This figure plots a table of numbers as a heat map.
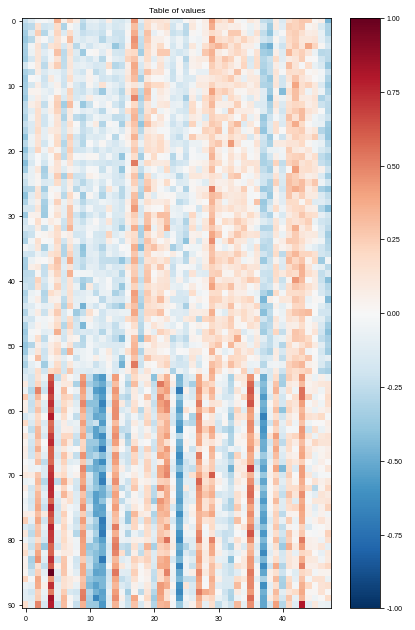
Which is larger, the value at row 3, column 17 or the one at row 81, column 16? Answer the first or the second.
the first
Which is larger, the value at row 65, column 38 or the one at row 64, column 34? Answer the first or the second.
the second
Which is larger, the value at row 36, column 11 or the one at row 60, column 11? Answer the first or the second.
the first
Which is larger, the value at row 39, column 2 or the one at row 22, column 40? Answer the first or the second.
the first
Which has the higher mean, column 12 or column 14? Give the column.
14
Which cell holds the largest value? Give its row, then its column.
85, 4
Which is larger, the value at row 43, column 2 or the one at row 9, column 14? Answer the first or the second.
the first
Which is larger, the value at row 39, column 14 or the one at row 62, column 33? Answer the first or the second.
the second
